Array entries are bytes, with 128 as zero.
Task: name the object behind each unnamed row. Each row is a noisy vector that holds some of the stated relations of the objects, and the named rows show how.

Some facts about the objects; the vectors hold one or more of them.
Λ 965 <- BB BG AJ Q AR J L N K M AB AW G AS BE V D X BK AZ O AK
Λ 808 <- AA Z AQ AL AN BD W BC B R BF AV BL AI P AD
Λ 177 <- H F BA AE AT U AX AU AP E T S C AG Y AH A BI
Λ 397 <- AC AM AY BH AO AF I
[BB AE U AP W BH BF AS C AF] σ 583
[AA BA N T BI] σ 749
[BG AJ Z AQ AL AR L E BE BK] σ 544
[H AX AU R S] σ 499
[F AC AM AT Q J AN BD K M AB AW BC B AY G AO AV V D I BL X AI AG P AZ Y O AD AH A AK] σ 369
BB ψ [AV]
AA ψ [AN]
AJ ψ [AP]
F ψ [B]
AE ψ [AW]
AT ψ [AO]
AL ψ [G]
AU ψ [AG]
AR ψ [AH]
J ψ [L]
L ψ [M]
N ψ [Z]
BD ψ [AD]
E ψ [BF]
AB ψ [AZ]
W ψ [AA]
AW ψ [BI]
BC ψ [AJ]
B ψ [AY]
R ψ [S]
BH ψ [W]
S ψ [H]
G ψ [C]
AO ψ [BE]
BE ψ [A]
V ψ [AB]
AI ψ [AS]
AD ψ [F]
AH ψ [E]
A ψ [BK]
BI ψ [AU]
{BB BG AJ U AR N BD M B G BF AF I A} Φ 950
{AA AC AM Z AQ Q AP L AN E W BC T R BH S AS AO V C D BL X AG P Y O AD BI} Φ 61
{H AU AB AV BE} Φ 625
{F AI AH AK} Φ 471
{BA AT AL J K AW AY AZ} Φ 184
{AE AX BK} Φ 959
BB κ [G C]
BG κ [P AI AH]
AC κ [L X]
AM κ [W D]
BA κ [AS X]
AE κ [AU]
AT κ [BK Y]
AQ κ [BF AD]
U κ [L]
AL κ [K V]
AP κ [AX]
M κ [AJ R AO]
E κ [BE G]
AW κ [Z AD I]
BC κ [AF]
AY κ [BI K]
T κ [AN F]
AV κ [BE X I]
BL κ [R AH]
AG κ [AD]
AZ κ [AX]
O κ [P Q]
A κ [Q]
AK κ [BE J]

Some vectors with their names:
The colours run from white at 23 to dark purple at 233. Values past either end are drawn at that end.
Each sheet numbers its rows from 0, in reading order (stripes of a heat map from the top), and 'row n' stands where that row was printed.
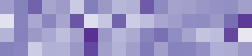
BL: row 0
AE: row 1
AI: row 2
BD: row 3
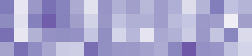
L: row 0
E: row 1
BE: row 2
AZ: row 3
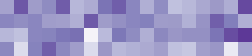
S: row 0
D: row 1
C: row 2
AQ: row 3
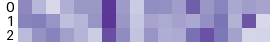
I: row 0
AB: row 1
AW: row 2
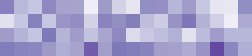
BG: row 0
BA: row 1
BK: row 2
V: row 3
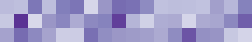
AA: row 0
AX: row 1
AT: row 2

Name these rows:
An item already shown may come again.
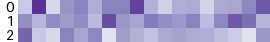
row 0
AX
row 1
AD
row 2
AR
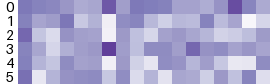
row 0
V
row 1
AL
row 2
AJ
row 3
G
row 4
BG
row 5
BE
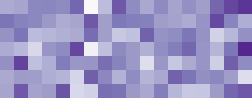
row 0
W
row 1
V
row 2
M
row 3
BF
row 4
AU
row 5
J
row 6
R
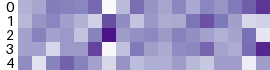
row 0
BH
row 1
AW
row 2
F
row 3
AF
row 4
E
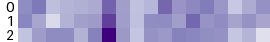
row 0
A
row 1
G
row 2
AK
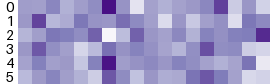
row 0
AV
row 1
H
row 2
AP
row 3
AY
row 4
F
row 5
AW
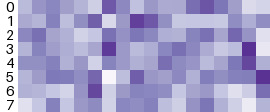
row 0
AW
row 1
BI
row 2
K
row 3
AH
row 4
P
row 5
AP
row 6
N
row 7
BA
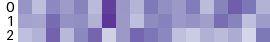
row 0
X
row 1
AC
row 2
T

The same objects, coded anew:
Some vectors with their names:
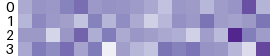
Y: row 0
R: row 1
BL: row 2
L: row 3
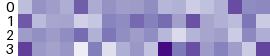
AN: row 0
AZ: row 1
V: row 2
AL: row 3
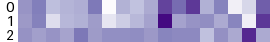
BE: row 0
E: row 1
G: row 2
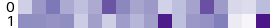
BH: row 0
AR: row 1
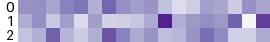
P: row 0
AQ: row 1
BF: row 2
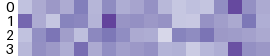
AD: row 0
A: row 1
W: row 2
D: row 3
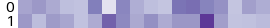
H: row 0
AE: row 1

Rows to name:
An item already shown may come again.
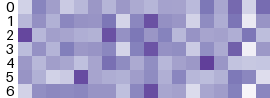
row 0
S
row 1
T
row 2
AY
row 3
T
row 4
AE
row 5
AV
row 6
AA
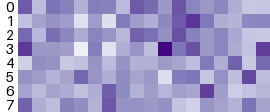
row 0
BA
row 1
AX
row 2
BA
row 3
AL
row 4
S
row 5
AB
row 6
AE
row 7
A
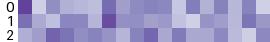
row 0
AW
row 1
A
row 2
N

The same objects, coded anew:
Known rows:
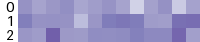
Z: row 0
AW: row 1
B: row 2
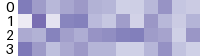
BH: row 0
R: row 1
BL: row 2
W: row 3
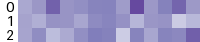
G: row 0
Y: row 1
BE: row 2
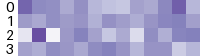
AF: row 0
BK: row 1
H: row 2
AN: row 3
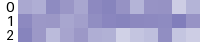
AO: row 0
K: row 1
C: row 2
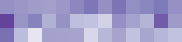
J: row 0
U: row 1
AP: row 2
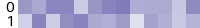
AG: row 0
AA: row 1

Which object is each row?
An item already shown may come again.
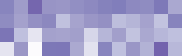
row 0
F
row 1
AQ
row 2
AP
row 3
AX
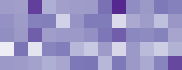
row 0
A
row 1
AD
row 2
AH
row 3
R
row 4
AV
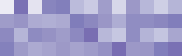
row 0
R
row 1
AB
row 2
X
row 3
AL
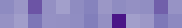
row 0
I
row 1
AK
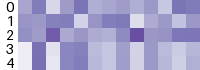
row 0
BA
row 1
AD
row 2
BG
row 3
R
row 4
R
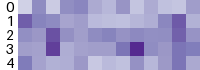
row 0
T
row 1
BF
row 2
I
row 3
A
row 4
AE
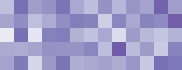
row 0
N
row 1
BE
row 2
S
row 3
E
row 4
BA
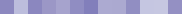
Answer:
AC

